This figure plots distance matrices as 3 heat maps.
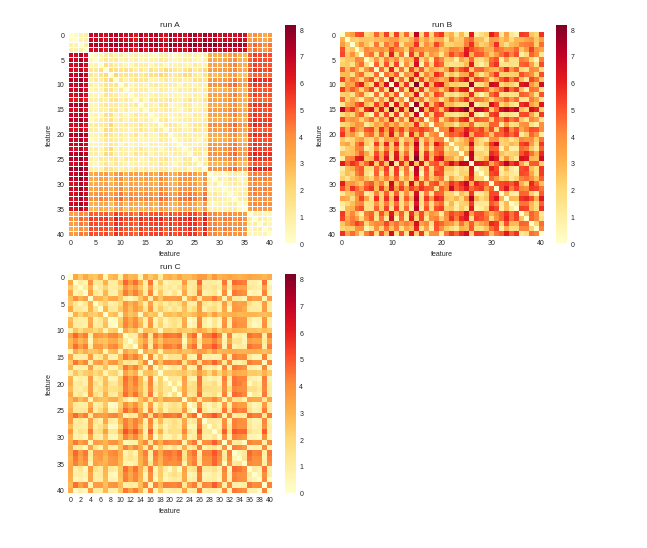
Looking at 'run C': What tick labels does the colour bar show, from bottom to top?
0, 1, 2, 3, 4, 5, 6, 7, 8
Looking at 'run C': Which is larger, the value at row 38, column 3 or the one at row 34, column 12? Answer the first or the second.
the second
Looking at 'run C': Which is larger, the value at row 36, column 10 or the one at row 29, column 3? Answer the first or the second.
the first
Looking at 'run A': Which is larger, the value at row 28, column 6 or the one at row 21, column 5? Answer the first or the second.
the first
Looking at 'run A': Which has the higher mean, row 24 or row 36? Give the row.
36
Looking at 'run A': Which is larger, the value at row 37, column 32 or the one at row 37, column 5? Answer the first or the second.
the second
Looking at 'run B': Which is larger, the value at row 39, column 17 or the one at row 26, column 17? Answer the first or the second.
the first
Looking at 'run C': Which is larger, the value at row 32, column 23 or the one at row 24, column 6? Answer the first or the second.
the first
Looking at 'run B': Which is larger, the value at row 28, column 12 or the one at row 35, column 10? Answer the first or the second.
the second
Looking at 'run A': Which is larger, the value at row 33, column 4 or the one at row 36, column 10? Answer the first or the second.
the second
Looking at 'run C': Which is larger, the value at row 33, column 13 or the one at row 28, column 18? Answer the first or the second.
the second
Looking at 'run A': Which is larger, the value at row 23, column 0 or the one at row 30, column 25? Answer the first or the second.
the first
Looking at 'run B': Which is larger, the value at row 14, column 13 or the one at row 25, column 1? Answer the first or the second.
the first
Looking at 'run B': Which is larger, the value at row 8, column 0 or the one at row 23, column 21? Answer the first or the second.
the first
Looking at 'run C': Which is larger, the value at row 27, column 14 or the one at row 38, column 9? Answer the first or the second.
the first
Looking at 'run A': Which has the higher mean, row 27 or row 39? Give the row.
39
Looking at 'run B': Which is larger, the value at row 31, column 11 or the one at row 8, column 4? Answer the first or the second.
the second
